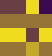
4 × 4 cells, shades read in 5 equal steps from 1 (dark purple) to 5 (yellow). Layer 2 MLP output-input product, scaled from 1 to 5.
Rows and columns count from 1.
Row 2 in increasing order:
3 3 3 3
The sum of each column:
13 13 14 12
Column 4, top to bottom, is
1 3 5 3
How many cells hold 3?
7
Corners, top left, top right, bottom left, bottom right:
2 1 3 3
